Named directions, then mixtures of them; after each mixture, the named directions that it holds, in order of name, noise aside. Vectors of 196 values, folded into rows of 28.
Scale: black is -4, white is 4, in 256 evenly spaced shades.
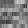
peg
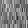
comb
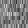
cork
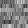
cork, peg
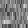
comb, cork, peg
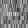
cork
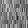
comb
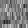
comb, cork, peg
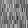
comb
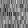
cork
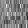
comb, cork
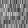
cork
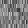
comb, cork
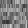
comb, peg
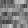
peg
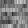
peg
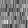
comb, peg
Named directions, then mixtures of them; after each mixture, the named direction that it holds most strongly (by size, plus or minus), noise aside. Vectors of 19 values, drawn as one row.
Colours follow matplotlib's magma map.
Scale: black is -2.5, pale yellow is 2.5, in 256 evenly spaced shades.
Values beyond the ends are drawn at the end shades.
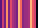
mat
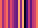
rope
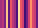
mat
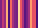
mat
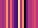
rope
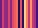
rope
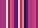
rope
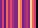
mat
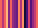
rope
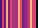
mat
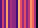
mat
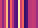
rope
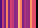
mat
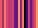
rope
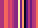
rope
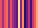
rope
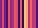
rope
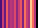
mat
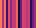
mat
